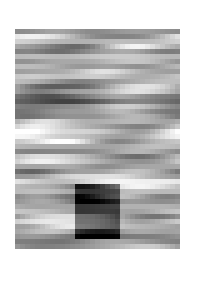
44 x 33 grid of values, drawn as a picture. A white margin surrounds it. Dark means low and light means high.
Roughest part: bottom middle. Grain: streaks across. Ninth with the lowest average: bottom middle. Odd patch: lower, in the bottom middle. Ninth with the highest average: middle left.
